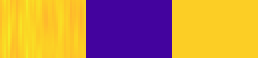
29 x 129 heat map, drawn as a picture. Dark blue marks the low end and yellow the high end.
The table splits into one row of 3 panels. Panel 1,1: very high, streaked downward, faint in contrast. Panel 1,2: very low, flat. Panel 1,3: very high, flat.
